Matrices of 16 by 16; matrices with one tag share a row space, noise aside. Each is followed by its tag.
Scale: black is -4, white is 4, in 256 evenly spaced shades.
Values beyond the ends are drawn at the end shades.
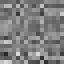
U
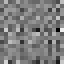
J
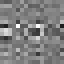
U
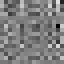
J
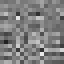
U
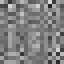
J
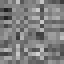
U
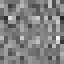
J
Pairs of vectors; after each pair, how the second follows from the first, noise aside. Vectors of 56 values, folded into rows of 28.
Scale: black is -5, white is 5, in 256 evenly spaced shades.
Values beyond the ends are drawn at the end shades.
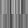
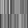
wrapped around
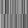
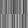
wrapped around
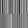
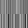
reversed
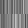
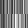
scaled up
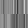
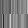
wrapped around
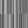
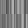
reversed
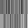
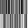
scaled up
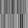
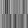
reversed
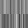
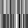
scaled up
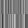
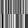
scaled up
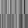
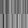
reversed
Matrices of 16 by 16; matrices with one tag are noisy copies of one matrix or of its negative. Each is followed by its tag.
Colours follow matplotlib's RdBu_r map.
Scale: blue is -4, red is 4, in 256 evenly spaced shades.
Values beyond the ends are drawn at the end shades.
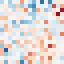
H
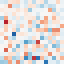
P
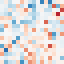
H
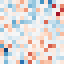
H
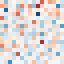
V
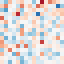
V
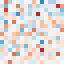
V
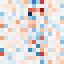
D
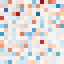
V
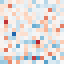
P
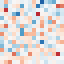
V
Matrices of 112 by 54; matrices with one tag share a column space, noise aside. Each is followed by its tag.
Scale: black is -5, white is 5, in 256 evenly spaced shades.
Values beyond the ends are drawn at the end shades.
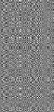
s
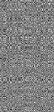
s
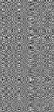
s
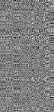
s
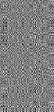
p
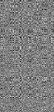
s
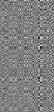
s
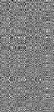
s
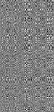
s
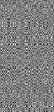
p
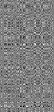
p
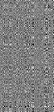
p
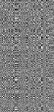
s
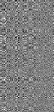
s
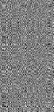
p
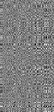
p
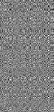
s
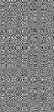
s
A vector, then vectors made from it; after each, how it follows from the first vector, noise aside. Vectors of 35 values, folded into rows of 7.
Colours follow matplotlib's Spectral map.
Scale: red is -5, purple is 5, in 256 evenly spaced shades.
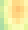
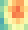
scaled up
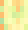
sign-scrambled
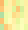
sign-scrambled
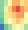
scaled up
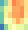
scaled up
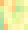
sign-scrambled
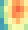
scaled up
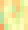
sign-scrambled
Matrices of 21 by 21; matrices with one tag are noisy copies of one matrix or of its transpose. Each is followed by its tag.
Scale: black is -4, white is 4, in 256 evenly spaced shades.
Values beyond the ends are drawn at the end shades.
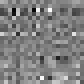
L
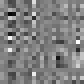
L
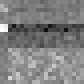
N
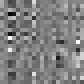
L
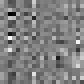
L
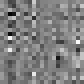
L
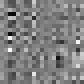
L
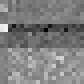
N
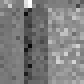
N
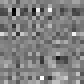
L
